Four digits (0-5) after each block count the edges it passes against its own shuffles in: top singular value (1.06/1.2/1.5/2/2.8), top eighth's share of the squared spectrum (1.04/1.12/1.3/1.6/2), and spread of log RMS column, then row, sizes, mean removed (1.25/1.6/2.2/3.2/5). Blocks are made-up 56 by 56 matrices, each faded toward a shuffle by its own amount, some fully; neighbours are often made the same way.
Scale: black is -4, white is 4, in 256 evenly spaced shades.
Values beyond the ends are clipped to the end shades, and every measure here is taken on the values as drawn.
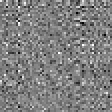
4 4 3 2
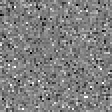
0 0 0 0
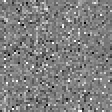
1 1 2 0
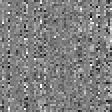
1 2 4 0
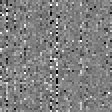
2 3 3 0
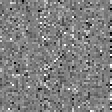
2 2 2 0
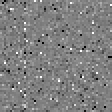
2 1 1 0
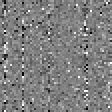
2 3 3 0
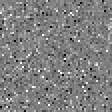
0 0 0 0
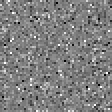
0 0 1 0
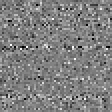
2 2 0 3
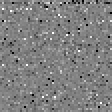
2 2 0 0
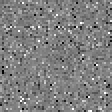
1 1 0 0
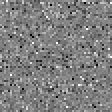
1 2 0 2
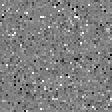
1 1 0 0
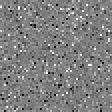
0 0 0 0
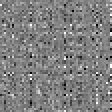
4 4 3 2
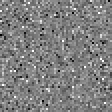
1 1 0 0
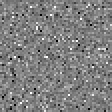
1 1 0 0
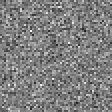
0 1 0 0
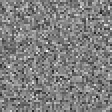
0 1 0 0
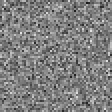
1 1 0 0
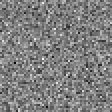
0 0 0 0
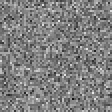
1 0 0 0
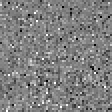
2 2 0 0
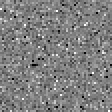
1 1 0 0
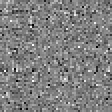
3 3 1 1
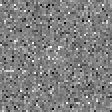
0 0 0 0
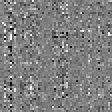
2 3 3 2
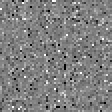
1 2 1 0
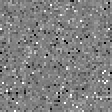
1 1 0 0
